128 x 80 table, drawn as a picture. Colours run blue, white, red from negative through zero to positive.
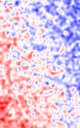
The texture is blotchy. No regular stripes run through it. The field climbs toward the bottom left. No row or column stands out. Neither half mirrors the other. The ninth with the lowest average is the top right. Overall the values sit about 50% of the way up the scale.
